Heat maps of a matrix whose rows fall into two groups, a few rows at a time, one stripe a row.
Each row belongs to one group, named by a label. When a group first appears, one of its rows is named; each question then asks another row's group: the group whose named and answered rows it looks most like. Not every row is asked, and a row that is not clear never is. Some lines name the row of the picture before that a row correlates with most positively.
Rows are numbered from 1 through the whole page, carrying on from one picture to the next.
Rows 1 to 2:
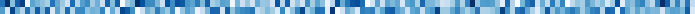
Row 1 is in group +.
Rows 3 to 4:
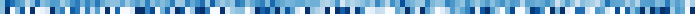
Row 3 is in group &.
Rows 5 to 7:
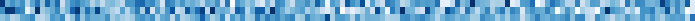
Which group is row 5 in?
+
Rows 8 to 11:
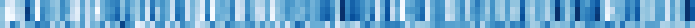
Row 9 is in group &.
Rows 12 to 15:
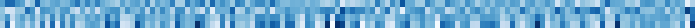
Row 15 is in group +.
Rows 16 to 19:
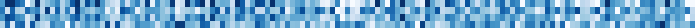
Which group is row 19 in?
+
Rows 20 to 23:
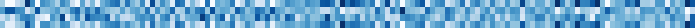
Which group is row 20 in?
&
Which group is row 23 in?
&
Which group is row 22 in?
+
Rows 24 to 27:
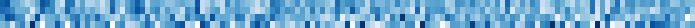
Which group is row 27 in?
+
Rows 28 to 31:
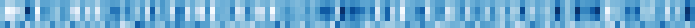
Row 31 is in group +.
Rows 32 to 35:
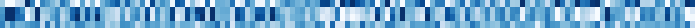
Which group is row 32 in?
&
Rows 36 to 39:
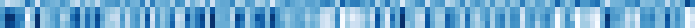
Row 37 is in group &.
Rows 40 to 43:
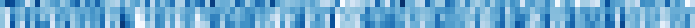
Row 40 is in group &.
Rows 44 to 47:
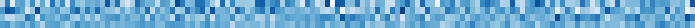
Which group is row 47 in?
+
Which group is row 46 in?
&
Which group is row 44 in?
+
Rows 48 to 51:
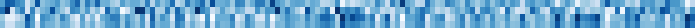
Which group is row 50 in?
&
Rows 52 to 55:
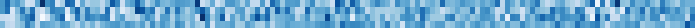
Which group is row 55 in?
&
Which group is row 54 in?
+
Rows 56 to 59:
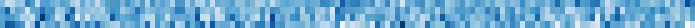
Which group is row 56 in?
&
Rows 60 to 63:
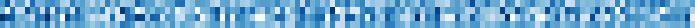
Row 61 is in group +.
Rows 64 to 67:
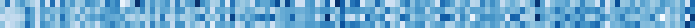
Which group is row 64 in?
+
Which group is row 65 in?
&
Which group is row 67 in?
&
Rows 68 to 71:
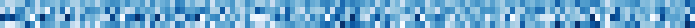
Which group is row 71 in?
&
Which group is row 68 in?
&
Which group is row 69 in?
+
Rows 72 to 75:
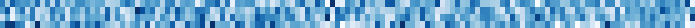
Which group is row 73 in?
+
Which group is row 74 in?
+
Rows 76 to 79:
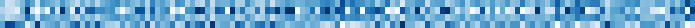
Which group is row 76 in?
&
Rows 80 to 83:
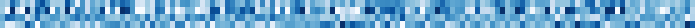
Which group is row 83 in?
&
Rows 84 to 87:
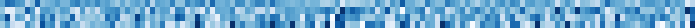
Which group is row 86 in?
+
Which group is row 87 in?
+
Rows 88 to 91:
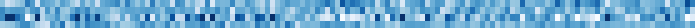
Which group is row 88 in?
&
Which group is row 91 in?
+
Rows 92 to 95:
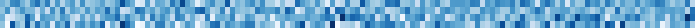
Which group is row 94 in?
&
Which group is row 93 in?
+
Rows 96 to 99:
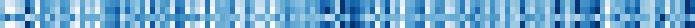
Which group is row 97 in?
&
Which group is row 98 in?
+
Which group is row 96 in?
&
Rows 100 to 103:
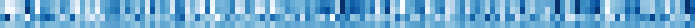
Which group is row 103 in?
&
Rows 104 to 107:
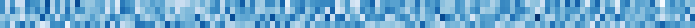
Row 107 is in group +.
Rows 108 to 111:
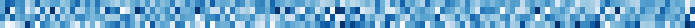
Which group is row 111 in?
&
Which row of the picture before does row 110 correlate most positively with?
105
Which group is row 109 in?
+
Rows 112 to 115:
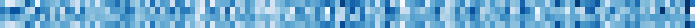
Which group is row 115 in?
&
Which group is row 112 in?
&
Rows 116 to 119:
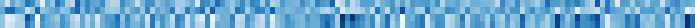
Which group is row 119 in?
&
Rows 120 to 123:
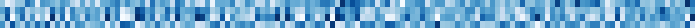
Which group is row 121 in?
+
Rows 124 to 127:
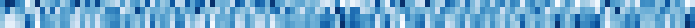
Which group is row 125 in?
+
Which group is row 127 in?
&
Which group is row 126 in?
&
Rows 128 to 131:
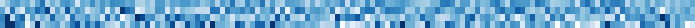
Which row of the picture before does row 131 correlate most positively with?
124
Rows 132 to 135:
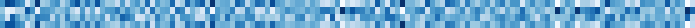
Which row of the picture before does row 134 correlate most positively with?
129
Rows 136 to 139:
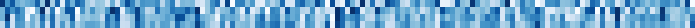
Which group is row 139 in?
+
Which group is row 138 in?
+
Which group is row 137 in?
+
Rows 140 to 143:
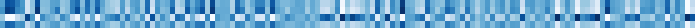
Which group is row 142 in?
&
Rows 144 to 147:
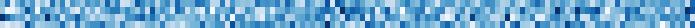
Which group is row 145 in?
&
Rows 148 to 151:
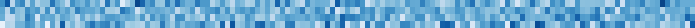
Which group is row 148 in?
+
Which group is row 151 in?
+
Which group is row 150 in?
&
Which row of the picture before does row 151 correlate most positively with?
147
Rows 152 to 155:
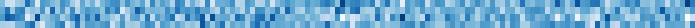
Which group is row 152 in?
&
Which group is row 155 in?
+
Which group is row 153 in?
+
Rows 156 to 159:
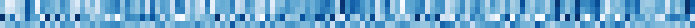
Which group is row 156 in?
&
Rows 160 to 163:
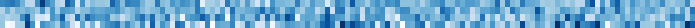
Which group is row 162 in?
+
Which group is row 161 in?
+
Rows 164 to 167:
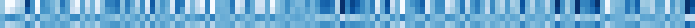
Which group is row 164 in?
&
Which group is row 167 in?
&
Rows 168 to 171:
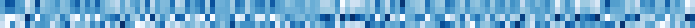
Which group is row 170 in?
&
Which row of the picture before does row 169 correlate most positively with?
166
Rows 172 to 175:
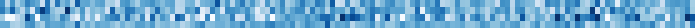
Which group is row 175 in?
+
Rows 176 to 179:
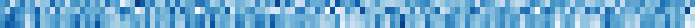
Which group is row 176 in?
+
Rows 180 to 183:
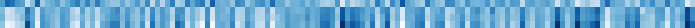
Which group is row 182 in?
&
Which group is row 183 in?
&
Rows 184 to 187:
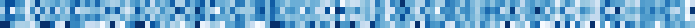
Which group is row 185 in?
+
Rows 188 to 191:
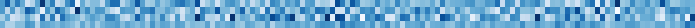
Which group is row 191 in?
&
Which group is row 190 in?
+
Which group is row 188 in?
+
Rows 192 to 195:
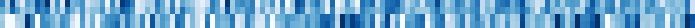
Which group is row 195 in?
&
